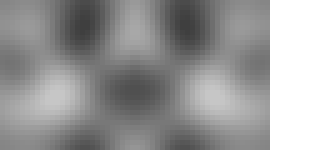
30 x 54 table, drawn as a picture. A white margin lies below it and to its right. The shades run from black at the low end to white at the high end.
Grain: smooth. Stripes: none. Mirror symmetry: left to right. Odd rows or columns: none.
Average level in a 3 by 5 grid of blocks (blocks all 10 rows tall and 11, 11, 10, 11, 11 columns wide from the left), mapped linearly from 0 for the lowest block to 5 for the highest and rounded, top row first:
40404 / 44144 / 53235
